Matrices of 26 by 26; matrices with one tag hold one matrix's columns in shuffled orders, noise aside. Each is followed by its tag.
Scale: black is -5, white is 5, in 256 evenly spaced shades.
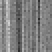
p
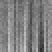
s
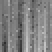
s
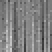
s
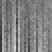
s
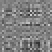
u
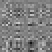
u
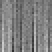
s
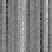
p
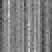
p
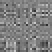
u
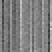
p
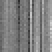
p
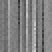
p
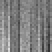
s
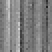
p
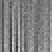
s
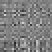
u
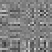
u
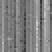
p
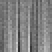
s
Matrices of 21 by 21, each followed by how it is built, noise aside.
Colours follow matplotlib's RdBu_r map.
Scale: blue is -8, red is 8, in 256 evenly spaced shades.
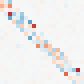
banded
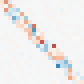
banded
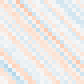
Toeplitz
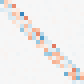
banded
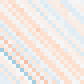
Toeplitz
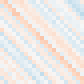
Toeplitz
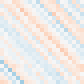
Toeplitz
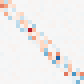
banded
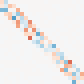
banded
